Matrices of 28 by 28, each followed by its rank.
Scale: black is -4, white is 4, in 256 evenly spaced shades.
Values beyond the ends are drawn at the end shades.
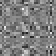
three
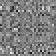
five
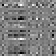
three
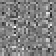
five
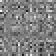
five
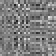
three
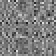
five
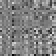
three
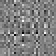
three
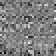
five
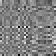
three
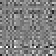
three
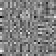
five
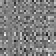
five
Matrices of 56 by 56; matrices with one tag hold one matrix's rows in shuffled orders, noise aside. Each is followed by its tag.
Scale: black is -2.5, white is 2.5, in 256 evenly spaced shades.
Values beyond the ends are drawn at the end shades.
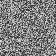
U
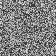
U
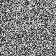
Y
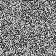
U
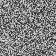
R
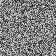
U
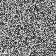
R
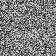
Y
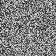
Y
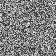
U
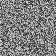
U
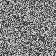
U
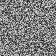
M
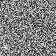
R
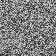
M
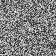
R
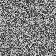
M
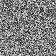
M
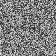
U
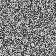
U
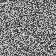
R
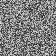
U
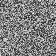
R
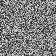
Y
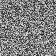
M
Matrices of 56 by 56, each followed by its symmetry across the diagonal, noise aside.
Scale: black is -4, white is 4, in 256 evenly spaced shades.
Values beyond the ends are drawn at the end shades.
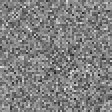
symmetric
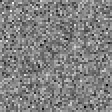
symmetric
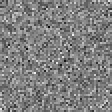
symmetric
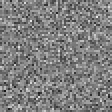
neither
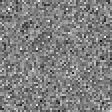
symmetric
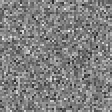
neither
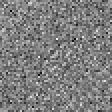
symmetric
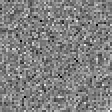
symmetric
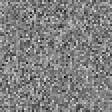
neither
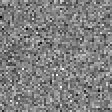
neither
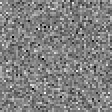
neither
